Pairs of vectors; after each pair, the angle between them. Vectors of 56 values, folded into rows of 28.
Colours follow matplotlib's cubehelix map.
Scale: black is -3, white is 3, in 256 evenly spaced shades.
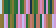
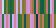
orthogonal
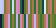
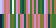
nearly parallel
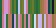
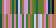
nearly parallel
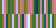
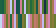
orthogonal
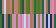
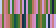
partly opposed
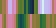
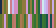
partly aligned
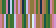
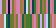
partly aligned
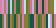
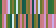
orthogonal
